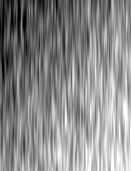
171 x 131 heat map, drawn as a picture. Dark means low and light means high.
Ninth with the lowest average: top left. Grain: streaks running down. Ninth with the highest average: bottom right. Mirror symmetry: none. Slope: up to the bottom right.
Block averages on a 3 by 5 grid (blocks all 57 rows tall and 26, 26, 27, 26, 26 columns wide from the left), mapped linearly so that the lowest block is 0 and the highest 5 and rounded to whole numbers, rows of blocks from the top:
0 1 1 2 3
1 2 3 4 4
2 3 4 4 5
